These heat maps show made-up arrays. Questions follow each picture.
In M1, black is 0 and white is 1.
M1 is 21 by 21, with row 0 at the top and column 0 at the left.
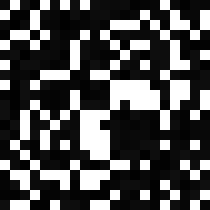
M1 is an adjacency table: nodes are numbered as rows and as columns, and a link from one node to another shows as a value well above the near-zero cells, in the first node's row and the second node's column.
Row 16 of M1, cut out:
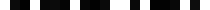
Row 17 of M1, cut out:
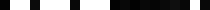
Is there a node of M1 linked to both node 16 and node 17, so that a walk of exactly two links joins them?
no
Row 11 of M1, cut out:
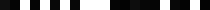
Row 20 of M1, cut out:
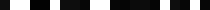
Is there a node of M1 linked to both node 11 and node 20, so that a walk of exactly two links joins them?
yes
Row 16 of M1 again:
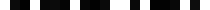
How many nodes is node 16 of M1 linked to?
8
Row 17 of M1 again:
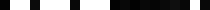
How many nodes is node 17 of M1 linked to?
9
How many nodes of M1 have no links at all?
0
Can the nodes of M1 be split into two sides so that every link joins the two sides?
yes
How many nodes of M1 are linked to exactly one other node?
0
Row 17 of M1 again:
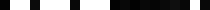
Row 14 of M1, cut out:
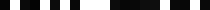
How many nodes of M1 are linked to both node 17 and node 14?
7
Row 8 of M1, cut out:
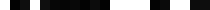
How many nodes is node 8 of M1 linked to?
8
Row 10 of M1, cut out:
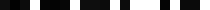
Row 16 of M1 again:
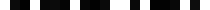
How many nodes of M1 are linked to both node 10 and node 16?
5
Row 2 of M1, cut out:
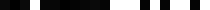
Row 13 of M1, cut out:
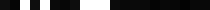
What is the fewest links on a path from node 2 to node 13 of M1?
1
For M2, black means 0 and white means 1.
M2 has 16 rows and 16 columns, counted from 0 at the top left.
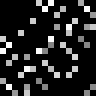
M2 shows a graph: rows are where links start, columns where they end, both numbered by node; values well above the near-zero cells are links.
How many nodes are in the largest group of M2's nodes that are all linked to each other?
3
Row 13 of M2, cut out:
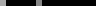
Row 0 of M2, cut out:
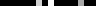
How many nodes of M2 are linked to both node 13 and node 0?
1
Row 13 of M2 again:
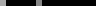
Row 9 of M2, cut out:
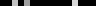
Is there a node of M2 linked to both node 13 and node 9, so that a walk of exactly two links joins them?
no
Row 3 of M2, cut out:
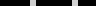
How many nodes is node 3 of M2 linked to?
2
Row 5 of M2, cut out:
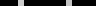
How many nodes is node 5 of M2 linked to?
2
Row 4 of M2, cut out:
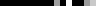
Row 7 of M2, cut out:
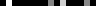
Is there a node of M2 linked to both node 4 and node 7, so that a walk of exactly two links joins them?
yes
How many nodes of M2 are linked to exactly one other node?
0
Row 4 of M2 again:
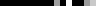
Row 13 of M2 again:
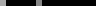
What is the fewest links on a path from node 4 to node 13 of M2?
4
